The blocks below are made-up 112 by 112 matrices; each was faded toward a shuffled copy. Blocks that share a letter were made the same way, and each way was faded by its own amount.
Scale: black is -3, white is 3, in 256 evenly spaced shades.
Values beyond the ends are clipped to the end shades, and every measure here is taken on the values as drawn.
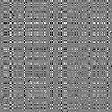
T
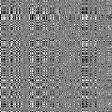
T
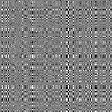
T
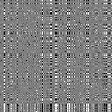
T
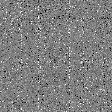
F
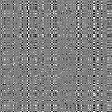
T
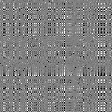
T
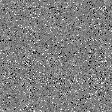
F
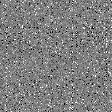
F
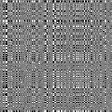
T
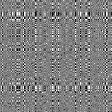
T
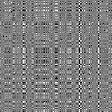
T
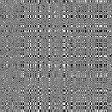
T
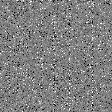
F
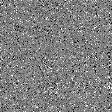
F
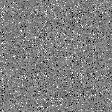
F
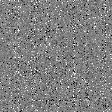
F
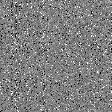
F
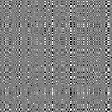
T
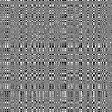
T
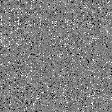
F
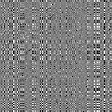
T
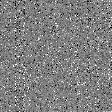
F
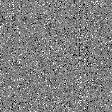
F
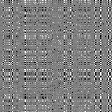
T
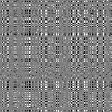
T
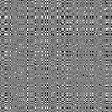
T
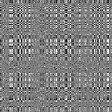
T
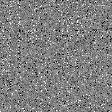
F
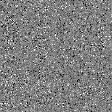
F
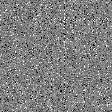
F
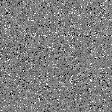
F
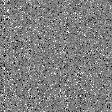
F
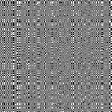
T
